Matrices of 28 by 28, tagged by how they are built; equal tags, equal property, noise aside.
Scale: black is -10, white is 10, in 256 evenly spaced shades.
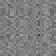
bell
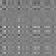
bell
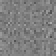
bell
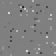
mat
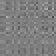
bell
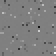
mat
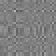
bell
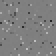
mat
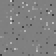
mat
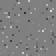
mat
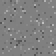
mat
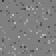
mat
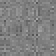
bell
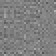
bell
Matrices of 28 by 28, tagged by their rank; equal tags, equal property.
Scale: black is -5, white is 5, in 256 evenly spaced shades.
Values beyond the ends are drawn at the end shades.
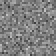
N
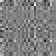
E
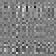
E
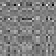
E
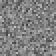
N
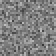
N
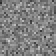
N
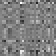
E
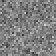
N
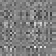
E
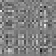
E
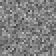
N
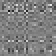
E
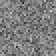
N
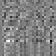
E
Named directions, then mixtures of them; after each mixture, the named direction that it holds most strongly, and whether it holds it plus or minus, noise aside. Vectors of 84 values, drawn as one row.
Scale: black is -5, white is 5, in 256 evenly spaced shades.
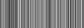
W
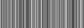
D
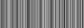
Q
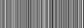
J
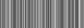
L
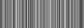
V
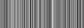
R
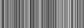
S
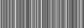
D, plus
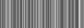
L, plus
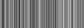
S, plus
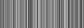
V, plus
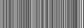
J, plus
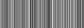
R, plus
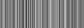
V, plus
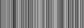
L, plus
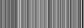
W, plus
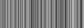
D, minus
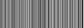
J, minus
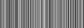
W, plus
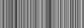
W, plus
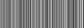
D, plus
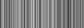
S, minus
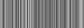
V, minus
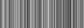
S, minus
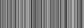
D, minus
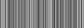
Q, minus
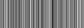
R, minus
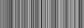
L, minus
